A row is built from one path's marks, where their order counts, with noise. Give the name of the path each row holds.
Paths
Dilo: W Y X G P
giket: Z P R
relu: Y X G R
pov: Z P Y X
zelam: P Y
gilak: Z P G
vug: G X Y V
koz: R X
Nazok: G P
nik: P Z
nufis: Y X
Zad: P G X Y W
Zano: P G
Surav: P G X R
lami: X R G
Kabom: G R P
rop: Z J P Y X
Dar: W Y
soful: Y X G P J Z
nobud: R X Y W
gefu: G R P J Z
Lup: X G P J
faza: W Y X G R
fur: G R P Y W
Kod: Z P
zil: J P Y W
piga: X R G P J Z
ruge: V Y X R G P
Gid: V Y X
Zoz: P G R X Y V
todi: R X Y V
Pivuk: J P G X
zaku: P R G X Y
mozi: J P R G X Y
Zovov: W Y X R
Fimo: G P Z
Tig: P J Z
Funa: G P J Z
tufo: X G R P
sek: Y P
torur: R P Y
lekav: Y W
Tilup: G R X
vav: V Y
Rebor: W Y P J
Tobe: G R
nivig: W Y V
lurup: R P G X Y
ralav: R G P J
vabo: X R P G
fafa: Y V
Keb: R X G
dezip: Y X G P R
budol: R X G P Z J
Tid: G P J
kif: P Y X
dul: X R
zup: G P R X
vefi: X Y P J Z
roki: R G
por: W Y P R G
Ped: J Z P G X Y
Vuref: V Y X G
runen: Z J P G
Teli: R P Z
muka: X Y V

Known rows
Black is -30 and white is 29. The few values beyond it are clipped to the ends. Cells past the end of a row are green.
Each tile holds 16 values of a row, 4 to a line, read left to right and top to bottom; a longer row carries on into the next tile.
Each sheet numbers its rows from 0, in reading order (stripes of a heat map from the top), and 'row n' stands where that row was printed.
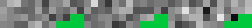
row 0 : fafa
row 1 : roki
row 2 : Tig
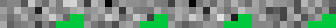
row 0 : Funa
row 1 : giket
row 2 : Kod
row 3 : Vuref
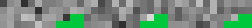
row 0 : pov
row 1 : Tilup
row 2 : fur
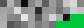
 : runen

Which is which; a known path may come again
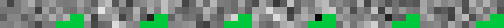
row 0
Surav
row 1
zil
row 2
Tilup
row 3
rop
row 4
nufis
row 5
Vuref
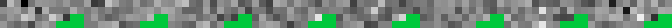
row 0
giket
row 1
Lup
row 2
fafa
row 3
tufo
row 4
Keb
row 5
zaku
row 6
lekav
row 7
nik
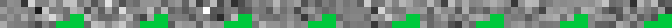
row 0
Fimo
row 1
Dilo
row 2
nobud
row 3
dezip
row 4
Nazok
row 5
gefu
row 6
Zad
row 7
vav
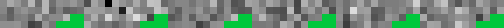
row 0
fur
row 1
gilak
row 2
lurup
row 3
Gid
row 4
mozi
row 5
por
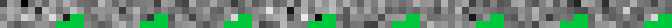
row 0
Kod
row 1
zelam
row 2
vabo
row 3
Tig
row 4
ralav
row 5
relu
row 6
torur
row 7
lami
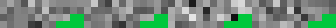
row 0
Kabom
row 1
Tobe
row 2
runen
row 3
muka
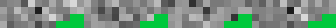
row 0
Funa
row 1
vug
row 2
pov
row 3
Zano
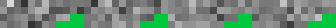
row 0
roki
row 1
kif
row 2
soful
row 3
zup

